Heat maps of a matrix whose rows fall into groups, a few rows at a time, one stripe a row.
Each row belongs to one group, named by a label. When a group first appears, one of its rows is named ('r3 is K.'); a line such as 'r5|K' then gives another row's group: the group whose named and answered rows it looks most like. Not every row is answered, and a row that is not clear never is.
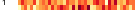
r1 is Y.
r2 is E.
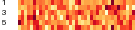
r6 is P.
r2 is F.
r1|P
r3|Y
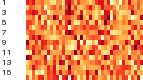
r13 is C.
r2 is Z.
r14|F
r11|E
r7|Z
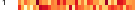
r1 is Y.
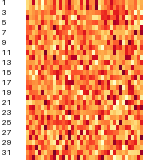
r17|Z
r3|F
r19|P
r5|F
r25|P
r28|C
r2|E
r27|E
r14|P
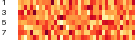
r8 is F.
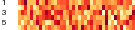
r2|E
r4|C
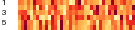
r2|Y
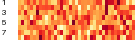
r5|E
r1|F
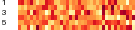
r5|F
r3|P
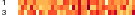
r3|Y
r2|E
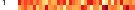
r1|Z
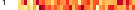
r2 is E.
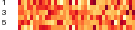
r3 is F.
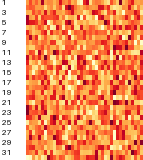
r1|P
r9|F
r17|P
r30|Z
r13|Y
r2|Z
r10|F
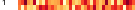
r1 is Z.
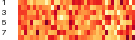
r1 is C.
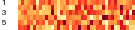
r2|P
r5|Z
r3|C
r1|Y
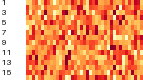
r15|P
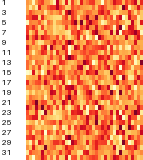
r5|E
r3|Z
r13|Y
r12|Z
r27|Y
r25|E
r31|P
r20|Z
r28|Z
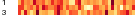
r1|P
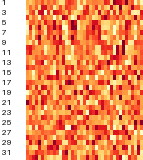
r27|F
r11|Y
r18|P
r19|E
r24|P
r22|Z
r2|P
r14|Z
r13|Y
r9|C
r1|F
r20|P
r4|Y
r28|Z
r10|Y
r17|Z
